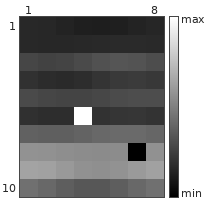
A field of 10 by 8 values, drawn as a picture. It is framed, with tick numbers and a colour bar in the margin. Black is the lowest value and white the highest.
Two lone cells stand out: one far higher and one far lower than their neighbours. The top left is the smoothest part. On average the colour sits 30% of the way up the scale.
